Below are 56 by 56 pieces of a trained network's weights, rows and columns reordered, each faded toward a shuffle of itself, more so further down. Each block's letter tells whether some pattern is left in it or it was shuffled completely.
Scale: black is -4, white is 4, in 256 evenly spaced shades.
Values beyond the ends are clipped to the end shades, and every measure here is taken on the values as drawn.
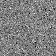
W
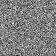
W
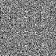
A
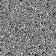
W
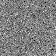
W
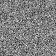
W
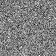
W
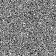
W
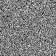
W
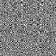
A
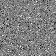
W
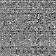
A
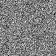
W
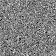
W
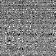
A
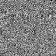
A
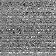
A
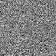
A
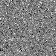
W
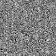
A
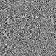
A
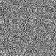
A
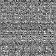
A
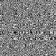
A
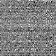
A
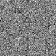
A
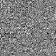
A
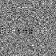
A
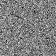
W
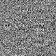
A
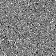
W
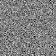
A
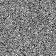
W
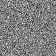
W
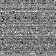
A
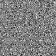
A
